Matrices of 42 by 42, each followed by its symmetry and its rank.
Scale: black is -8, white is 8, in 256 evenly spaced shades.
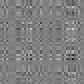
neither, rank two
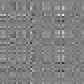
neither, rank three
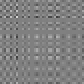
symmetric, rank one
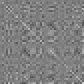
symmetric, rank five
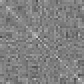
symmetric, rank five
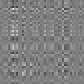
neither, rank two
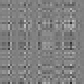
neither, rank two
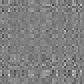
neither, rank three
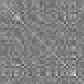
symmetric, rank five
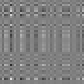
neither, rank one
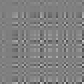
symmetric, rank one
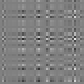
neither, rank one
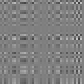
neither, rank one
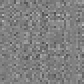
neither, rank five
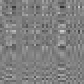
neither, rank three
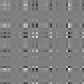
symmetric, rank one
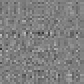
neither, rank five
